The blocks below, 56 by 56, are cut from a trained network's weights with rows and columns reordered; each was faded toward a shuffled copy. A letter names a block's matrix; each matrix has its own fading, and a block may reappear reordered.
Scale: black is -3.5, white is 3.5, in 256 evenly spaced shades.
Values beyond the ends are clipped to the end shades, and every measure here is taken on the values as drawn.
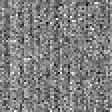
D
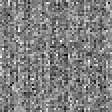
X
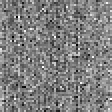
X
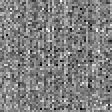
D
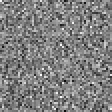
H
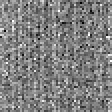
D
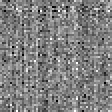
D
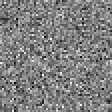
H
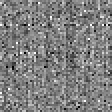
D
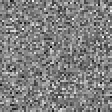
H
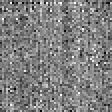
D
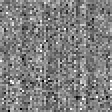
D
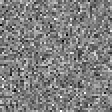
H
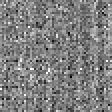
D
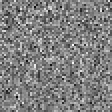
H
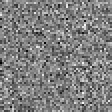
H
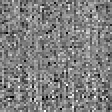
D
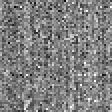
D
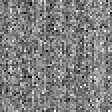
D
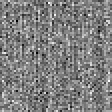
X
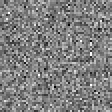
H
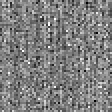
X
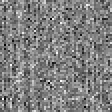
D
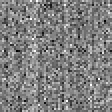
X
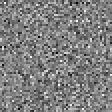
H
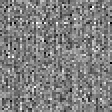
D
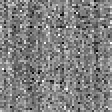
D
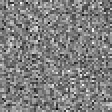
H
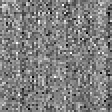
D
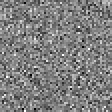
H
